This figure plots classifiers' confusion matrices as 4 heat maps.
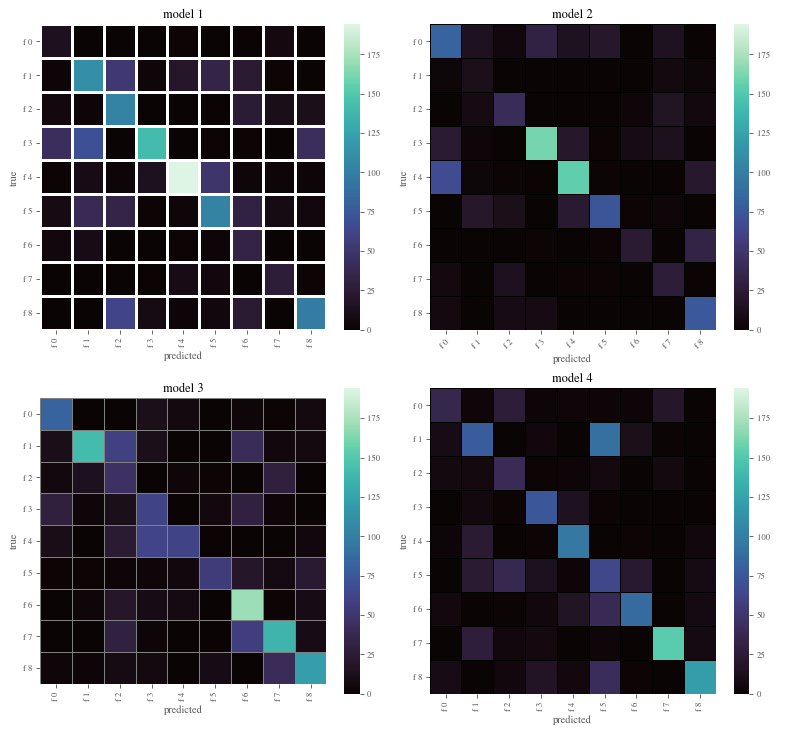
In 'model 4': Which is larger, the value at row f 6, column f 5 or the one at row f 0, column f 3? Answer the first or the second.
the first
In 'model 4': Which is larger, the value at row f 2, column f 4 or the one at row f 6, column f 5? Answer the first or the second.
the second
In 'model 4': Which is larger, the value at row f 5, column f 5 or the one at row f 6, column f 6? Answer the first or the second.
the second
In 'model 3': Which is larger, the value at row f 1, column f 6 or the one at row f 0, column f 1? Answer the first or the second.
the first
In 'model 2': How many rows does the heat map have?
9
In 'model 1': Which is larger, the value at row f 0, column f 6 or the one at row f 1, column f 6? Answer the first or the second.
the second
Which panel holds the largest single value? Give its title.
model 1
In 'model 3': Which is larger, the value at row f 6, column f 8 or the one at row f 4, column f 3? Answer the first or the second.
the second
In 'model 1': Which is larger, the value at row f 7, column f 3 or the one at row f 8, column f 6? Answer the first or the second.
the second
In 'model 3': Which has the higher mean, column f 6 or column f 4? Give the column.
f 6
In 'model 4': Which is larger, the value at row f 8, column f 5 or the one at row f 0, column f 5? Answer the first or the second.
the first
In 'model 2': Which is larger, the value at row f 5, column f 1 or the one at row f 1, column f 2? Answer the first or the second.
the first
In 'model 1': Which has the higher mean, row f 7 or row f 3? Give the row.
f 3
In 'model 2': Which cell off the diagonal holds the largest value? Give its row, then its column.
f 4, f 0
